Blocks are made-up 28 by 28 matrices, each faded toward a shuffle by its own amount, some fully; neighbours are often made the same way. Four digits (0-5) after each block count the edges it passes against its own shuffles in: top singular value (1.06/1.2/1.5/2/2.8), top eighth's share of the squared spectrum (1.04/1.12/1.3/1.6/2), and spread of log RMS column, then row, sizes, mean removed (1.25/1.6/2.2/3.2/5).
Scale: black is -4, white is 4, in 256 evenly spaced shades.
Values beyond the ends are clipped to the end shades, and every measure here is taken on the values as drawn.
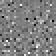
2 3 0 1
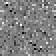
0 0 0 0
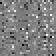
3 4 2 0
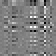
4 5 3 3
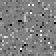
0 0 0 0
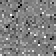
1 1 0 0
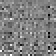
3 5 2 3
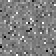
1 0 0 0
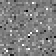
0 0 0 0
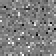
1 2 0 1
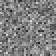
0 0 0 0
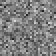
0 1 0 0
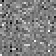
2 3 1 0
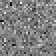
2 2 0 1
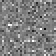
2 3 1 1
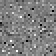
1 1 0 0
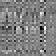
4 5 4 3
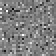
0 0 1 0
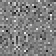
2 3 0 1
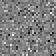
1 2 0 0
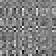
4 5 3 3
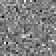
0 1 0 0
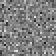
2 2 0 0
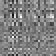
4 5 3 3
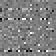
3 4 0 2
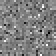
1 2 0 0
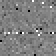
2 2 0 0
